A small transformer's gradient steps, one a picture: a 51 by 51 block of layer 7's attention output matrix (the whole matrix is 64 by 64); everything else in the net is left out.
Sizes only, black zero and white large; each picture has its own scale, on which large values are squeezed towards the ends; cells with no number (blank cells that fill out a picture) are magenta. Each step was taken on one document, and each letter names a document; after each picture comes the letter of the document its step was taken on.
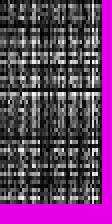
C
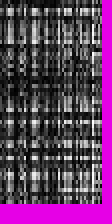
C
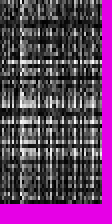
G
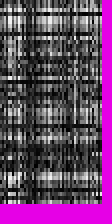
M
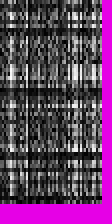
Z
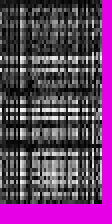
M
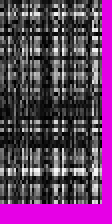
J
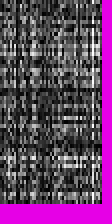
C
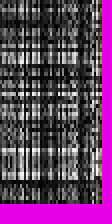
G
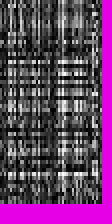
G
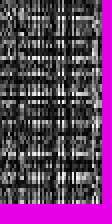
G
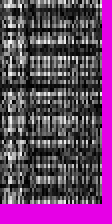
M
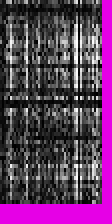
Z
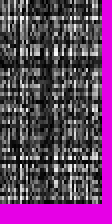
J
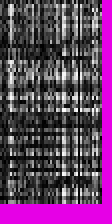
Z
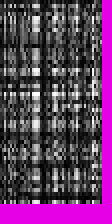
C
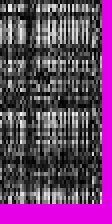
M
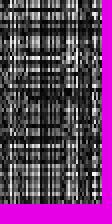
Z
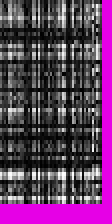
G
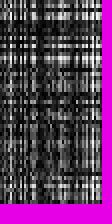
C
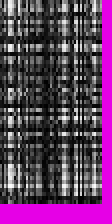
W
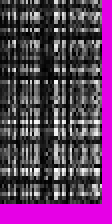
J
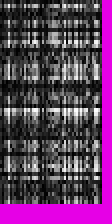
J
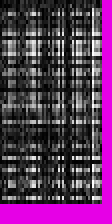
C
